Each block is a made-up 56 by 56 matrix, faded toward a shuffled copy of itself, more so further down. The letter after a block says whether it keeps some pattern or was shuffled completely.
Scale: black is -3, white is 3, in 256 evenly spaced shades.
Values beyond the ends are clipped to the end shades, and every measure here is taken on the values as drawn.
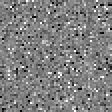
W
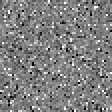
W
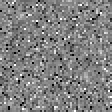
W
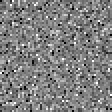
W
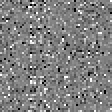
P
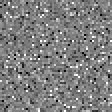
W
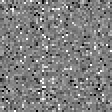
P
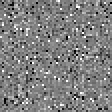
P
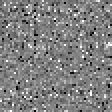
P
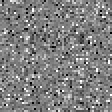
P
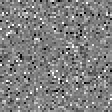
P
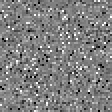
W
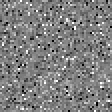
W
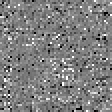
P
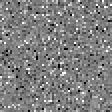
W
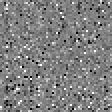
P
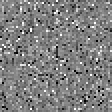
P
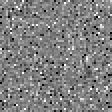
W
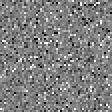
P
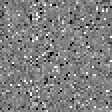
P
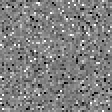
P
